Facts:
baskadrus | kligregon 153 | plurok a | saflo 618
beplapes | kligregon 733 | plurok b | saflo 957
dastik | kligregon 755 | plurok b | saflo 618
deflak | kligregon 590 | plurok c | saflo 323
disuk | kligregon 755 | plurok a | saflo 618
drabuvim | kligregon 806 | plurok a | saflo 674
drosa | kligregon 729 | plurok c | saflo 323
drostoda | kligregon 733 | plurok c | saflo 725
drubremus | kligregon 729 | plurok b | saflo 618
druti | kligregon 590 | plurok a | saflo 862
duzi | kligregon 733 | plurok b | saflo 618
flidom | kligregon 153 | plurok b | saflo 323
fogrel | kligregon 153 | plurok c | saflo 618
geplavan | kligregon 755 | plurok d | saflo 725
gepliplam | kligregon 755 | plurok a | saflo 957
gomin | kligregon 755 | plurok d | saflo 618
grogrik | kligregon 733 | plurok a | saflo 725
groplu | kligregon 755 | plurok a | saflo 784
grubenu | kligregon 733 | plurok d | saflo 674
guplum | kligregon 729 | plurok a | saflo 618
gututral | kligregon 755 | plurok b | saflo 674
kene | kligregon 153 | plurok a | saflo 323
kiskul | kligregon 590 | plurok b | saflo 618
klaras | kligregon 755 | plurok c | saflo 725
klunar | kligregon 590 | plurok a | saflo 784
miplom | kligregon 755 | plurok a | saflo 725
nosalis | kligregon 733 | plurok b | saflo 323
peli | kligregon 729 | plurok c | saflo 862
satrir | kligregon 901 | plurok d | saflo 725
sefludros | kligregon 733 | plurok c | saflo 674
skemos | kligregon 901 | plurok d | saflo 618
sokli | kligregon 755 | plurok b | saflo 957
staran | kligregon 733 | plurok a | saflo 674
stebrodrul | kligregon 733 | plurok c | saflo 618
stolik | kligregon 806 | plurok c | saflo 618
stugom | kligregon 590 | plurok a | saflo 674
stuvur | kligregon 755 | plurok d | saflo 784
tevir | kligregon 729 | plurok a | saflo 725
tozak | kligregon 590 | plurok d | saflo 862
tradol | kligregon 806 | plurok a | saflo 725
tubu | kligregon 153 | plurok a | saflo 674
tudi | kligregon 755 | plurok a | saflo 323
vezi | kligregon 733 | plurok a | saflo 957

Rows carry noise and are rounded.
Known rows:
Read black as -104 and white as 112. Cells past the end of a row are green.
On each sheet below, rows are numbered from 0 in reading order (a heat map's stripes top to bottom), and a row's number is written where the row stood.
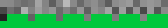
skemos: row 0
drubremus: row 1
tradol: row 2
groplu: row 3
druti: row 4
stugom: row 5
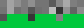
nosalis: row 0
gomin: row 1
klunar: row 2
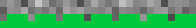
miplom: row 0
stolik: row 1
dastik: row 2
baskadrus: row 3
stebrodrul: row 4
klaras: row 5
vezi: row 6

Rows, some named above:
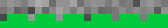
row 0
vezi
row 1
deflak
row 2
peli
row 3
vezi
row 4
gepliplam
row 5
drabuvim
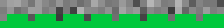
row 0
sefludros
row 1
flidom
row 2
tozak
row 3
baskadrus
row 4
dastik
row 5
grogrik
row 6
kiskul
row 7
sokli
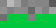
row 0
fogrel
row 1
tudi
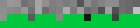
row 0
drosa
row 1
nosalis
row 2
gututral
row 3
grubenu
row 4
stuvur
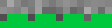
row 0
baskadrus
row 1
beplapes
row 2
vezi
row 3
tubu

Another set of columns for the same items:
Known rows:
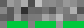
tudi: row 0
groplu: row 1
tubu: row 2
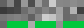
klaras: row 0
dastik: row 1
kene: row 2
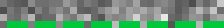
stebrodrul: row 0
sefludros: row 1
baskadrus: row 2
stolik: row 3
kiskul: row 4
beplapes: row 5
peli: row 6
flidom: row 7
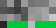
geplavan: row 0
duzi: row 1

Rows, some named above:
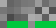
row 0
deflak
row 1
tradol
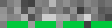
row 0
vezi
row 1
sokli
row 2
grogrik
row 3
grubenu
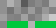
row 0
klunar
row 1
drubremus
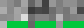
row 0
kiskul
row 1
klaras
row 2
staran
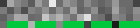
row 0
gepliplam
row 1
gututral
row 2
baskadrus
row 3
grubenu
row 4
tozak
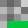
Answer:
flidom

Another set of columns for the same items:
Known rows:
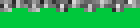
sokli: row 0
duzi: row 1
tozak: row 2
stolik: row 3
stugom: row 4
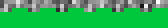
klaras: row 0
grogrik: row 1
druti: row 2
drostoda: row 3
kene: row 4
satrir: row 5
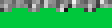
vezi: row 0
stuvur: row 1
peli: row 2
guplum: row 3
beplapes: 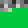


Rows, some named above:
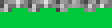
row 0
klaras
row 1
klaras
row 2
staran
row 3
grubenu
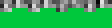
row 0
gututral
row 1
gututral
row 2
tudi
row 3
drubremus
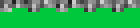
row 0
nosalis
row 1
baskadrus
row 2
flidom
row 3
baskadrus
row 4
kene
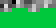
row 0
kiskul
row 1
sefludros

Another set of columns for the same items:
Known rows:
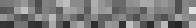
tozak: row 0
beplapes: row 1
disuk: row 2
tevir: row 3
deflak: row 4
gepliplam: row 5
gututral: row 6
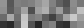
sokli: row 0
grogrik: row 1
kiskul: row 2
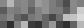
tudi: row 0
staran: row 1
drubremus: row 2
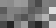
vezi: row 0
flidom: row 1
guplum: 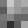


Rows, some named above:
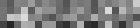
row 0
drubremus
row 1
klaras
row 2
nosalis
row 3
gututral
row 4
baskadrus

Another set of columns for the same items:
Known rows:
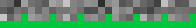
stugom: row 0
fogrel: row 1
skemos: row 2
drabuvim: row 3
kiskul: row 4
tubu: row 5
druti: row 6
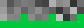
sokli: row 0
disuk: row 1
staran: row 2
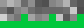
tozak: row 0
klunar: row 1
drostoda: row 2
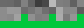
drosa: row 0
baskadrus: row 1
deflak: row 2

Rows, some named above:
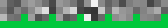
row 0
gututral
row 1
nosalis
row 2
nosalis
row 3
grubenu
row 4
flidom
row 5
drubremus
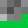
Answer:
gututral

